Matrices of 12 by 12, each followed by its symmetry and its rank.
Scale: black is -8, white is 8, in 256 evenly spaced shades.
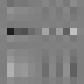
neither, rank one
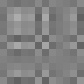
symmetric, rank one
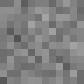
neither, full rank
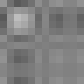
symmetric, rank one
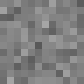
neither, full rank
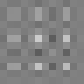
symmetric, rank one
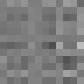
neither, rank two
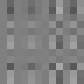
neither, rank one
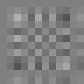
symmetric, rank one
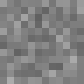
neither, full rank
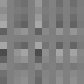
neither, rank one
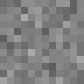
neither, full rank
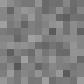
neither, full rank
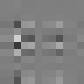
neither, rank one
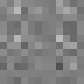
neither, rank two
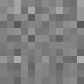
neither, rank two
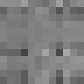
neither, rank two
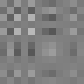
symmetric, rank one
